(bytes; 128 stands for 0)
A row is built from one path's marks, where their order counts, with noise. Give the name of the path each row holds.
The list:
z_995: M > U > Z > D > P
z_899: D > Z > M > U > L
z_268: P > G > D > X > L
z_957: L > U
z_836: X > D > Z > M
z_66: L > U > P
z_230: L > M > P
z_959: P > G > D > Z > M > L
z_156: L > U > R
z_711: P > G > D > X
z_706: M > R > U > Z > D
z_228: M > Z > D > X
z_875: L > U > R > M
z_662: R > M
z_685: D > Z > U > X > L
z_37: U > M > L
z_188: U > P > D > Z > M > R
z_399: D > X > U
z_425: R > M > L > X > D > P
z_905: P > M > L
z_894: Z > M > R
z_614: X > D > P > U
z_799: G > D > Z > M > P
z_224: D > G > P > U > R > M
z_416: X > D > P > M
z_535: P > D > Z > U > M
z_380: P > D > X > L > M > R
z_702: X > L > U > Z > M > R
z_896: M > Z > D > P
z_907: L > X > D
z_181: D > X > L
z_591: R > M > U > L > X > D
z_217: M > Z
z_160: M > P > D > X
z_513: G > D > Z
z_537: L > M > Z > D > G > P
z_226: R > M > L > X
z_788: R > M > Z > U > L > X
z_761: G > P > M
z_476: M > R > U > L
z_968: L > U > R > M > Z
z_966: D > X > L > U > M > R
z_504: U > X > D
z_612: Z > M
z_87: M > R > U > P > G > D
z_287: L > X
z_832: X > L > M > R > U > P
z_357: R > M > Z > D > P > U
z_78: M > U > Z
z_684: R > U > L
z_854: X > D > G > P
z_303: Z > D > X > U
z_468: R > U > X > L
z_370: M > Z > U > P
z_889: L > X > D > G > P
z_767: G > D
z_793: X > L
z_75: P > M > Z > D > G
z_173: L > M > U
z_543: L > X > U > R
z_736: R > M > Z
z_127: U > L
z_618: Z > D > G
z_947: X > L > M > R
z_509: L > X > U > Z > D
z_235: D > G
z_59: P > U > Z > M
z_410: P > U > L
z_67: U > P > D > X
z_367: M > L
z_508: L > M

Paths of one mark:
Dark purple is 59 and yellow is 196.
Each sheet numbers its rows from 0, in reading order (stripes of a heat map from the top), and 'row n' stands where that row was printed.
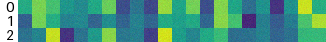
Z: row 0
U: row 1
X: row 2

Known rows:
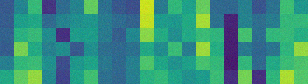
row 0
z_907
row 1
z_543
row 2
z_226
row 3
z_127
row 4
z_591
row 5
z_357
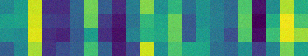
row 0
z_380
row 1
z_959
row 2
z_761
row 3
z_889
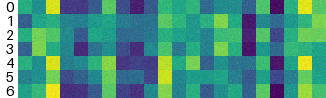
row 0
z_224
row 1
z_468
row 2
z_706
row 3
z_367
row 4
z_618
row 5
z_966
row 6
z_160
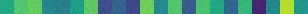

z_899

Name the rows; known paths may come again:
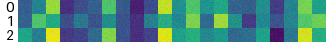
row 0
z_889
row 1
z_66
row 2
z_854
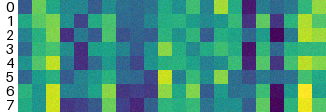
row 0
z_127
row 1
z_357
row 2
z_67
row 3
z_226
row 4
z_87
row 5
z_509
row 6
z_618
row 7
z_224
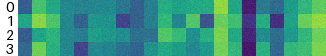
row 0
z_156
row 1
z_370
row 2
z_468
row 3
z_476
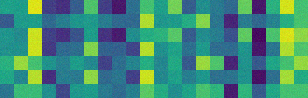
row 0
z_959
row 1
z_543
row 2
z_761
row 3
z_614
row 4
z_78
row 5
z_399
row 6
z_591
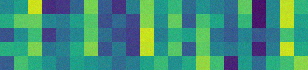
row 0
z_380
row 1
z_899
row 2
z_907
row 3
z_303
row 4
z_684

